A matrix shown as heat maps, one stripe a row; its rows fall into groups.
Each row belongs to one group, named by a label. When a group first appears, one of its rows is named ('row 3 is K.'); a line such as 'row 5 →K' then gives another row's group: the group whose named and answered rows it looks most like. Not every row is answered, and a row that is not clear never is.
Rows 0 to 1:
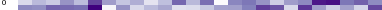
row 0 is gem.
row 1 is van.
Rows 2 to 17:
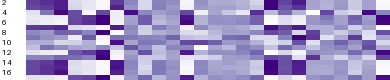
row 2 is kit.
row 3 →kit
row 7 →kit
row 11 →gem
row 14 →kit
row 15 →kit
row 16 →kit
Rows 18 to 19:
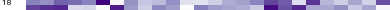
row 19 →kit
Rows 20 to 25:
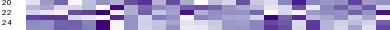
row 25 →van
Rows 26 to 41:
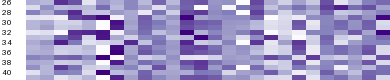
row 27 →gem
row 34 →gem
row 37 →van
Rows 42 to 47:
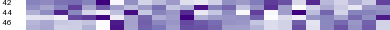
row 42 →van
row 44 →gem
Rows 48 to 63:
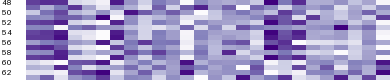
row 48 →kit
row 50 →gem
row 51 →van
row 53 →gem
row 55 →kit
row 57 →kit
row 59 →kit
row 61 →gem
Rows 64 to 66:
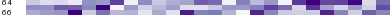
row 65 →van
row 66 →gem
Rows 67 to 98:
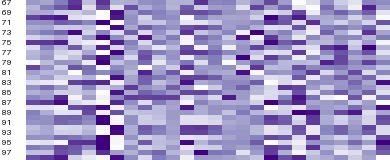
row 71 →van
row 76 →gem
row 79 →gem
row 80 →gem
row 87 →kit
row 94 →van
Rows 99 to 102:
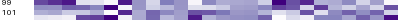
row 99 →kit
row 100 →van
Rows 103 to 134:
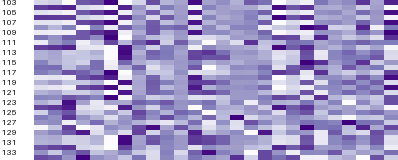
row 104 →kit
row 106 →kit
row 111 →gem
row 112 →kit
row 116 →gem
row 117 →van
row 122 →van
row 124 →kit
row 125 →gem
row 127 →gem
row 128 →gem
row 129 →gem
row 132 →kit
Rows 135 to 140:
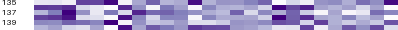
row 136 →kit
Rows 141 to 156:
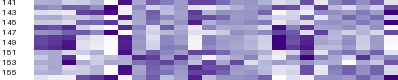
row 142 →van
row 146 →kit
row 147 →van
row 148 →kit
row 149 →kit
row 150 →kit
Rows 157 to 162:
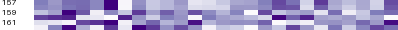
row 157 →van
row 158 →van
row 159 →gem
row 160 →kit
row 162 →gem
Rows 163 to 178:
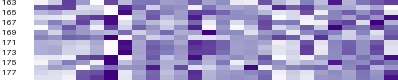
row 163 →gem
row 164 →kit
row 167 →gem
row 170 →van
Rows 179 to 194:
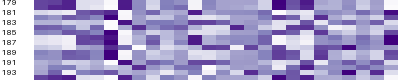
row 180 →kit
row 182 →van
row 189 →van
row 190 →van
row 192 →gem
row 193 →gem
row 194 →kit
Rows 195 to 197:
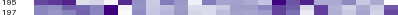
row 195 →kit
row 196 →van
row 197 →van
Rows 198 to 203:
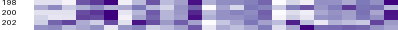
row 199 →gem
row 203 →gem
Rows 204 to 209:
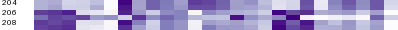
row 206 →kit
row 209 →kit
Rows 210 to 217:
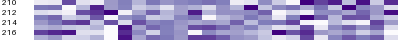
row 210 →gem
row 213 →gem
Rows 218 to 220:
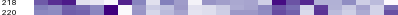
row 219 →van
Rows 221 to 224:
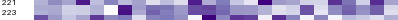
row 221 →gem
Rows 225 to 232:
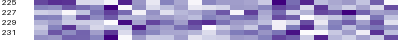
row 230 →gem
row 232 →van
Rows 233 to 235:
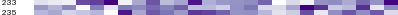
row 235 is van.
